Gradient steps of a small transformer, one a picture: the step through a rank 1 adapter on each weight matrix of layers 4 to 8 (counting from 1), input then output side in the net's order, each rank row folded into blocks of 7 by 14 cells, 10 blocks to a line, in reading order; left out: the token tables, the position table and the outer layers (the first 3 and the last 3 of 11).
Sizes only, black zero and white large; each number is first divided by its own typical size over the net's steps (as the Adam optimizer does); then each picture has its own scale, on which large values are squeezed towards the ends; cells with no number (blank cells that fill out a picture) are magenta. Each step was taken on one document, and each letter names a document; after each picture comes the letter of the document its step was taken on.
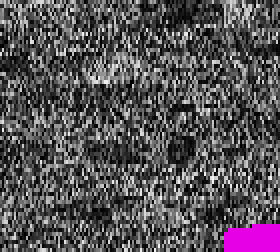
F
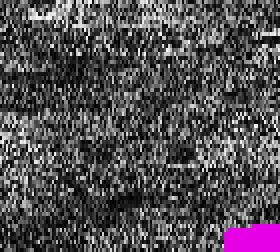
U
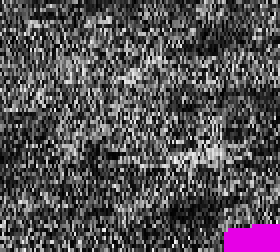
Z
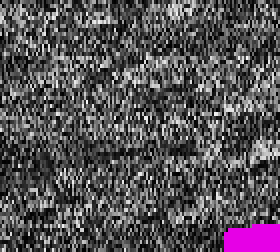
Z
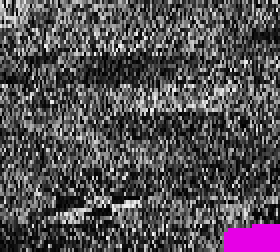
U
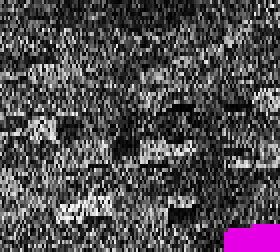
F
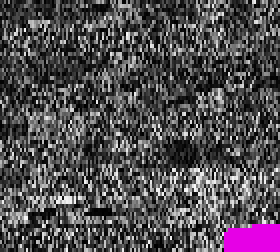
U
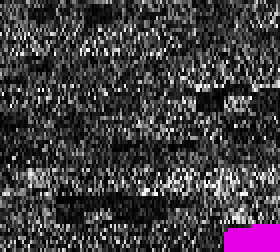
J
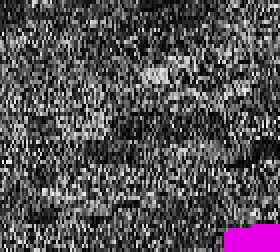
F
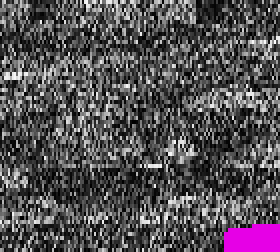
Z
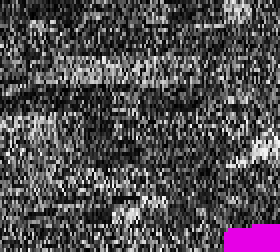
F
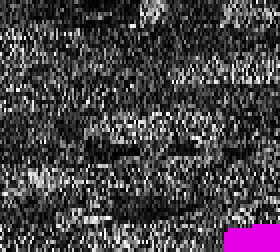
J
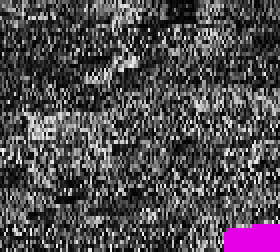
U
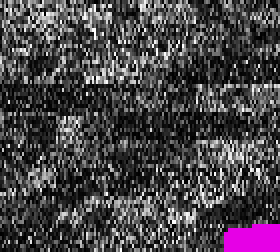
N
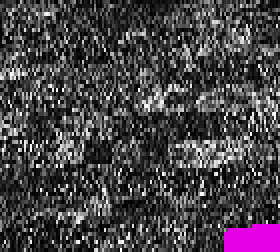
N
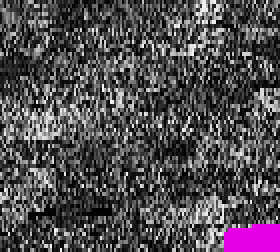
U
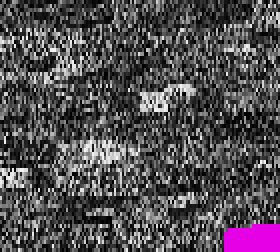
F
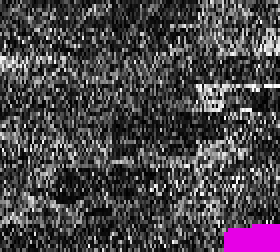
N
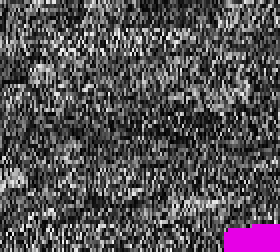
F
